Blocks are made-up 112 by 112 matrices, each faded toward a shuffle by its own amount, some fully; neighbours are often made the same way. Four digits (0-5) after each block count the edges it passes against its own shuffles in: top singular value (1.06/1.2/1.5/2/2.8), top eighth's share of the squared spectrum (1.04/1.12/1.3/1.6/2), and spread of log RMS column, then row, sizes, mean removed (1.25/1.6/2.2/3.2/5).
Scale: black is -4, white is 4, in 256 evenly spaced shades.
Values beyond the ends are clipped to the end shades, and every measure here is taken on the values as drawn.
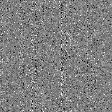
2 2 3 0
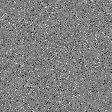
0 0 0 0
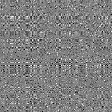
5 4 3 3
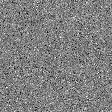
0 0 0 0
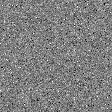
0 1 1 0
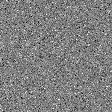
0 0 0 0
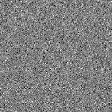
4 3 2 2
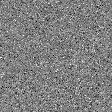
2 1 0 0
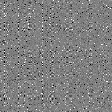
5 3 2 2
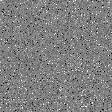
3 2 1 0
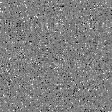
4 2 1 1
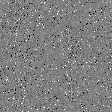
2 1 0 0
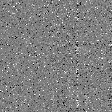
3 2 1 1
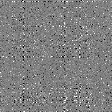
4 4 2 3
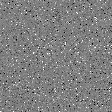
2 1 0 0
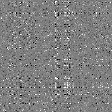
4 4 3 3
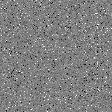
2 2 1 1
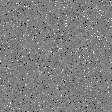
1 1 0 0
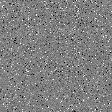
2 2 1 0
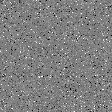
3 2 0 1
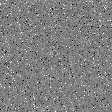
0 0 0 0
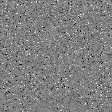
2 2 1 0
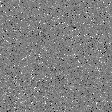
1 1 0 0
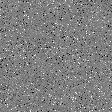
0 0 0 0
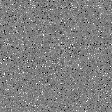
3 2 1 1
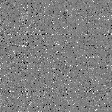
3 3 1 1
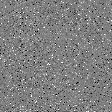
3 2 1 1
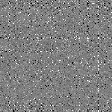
4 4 2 2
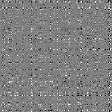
4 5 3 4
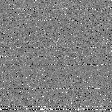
3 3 0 3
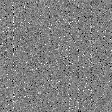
2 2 2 0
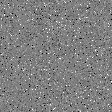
0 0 0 0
